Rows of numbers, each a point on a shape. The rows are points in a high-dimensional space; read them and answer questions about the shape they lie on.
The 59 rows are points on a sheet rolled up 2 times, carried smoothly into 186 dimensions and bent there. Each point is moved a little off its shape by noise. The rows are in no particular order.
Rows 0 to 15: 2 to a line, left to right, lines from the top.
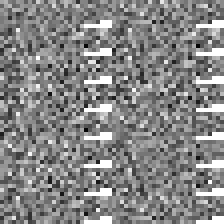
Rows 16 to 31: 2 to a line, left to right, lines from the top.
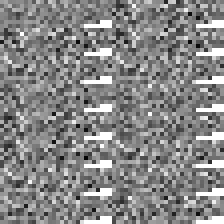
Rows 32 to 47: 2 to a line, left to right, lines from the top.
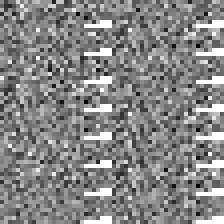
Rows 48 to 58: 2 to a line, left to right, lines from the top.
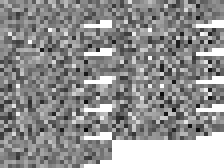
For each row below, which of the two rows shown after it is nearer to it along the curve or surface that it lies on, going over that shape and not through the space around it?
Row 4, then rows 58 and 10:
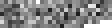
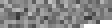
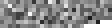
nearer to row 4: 10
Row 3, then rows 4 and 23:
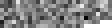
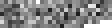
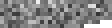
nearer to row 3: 4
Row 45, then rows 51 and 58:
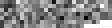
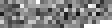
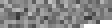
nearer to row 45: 51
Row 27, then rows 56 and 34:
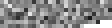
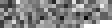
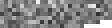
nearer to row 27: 34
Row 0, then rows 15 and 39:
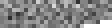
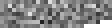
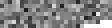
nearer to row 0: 15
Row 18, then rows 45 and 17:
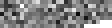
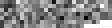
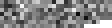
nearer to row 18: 17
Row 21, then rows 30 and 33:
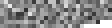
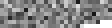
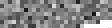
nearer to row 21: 30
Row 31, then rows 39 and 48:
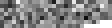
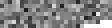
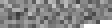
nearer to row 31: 39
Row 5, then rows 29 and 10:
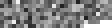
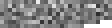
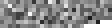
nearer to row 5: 10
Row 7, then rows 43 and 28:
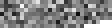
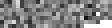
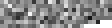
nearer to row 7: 43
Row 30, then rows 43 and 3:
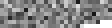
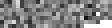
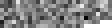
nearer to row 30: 43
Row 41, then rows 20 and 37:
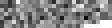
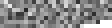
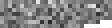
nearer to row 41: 20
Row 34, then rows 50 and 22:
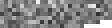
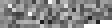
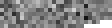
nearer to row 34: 50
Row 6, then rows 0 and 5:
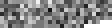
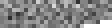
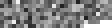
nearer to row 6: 5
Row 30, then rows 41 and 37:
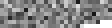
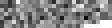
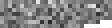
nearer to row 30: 37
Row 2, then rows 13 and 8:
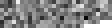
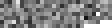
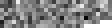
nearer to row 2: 8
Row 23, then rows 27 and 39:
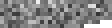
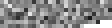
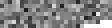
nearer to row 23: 27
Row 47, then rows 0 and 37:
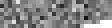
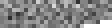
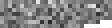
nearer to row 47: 0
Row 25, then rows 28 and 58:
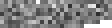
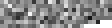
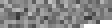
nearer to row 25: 28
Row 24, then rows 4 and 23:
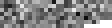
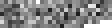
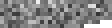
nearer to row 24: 4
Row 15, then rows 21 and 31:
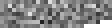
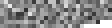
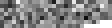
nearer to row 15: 21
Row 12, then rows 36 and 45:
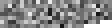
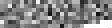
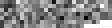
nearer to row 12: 36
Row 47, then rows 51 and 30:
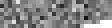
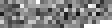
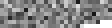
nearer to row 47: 30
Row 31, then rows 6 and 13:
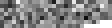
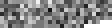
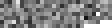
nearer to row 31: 13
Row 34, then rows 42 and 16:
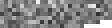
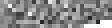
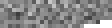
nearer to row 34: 42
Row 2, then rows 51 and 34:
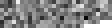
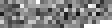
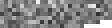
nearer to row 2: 51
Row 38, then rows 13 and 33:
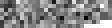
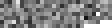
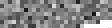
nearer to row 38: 13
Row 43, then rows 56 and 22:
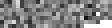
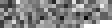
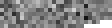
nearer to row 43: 56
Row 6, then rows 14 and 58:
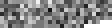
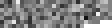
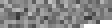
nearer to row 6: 14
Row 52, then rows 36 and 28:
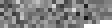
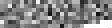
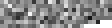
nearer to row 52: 28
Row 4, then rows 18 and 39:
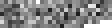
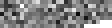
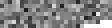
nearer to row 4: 18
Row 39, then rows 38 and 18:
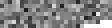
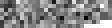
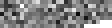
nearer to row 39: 38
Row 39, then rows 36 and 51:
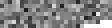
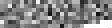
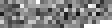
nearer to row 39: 51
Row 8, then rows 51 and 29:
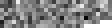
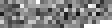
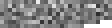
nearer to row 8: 51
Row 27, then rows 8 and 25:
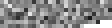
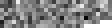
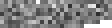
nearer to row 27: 25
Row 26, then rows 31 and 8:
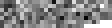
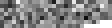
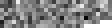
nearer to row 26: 31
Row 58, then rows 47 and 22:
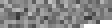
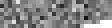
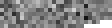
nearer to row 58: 47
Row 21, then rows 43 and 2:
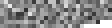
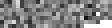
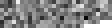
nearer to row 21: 43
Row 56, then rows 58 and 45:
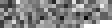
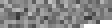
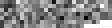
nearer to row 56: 45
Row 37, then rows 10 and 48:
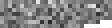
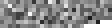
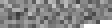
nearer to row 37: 10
